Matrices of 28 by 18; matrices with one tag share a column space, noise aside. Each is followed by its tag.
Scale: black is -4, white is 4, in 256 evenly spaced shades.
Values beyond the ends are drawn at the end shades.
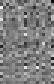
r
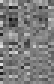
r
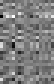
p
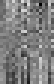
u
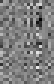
r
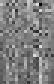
u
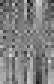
u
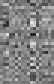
r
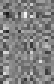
p
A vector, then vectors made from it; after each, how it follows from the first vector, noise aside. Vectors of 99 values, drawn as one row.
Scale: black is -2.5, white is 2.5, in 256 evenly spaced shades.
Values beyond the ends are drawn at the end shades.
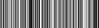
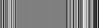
partly zeroed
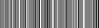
partly zeroed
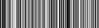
reversed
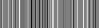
partly zeroed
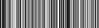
reversed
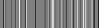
partly zeroed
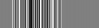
partly zeroed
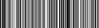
reversed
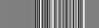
partly zeroed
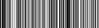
reversed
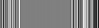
partly zeroed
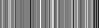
partly zeroed
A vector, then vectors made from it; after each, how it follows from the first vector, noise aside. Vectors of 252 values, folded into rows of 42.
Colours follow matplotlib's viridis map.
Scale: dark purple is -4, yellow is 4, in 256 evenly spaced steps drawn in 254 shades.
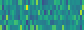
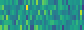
sign-scrambled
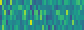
wrapped around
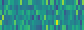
reversed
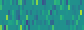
partly zeroed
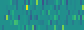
partly zeroed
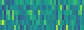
wrapped around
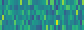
reversed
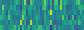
wrapped around
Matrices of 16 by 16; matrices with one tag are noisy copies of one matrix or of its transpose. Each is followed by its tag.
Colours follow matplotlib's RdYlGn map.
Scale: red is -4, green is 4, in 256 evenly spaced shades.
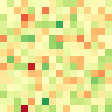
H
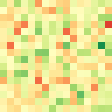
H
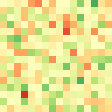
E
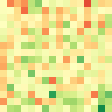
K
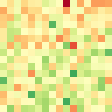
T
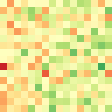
T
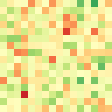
E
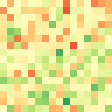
T
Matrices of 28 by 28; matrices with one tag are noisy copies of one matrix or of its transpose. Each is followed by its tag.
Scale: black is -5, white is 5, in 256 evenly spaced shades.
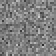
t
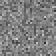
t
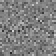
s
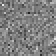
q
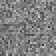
t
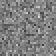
t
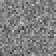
s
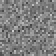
s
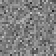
s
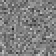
q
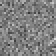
q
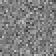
s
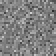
s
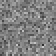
t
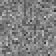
t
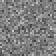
s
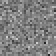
t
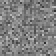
t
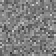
s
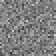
s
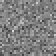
s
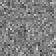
q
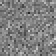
q
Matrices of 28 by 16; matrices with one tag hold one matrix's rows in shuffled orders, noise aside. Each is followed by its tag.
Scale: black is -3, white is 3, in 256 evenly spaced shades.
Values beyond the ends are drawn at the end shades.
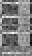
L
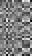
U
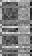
L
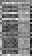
L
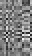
U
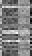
L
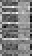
L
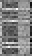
L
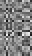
U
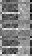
L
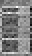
L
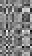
U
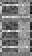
L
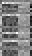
L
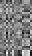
U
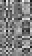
U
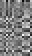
U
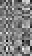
U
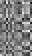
U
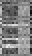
L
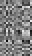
U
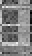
L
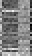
L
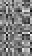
U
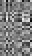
U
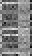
L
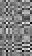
U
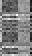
L
